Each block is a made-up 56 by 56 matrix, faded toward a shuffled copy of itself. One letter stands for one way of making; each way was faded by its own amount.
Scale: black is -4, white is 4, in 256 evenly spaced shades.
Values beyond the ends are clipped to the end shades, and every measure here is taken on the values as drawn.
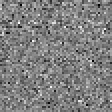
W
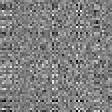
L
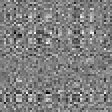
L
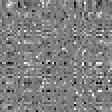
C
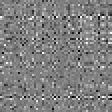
C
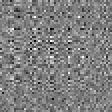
L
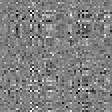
C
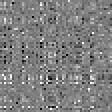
C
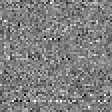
W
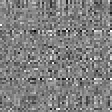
L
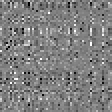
C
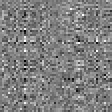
L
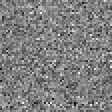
W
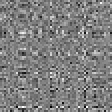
L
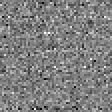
W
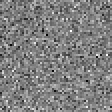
W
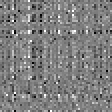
C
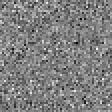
W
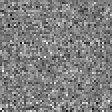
W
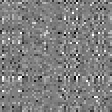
C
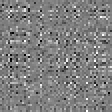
C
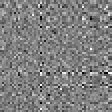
L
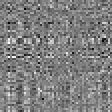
L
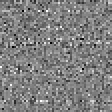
W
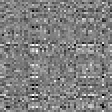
L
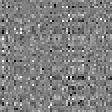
C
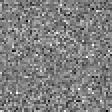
W
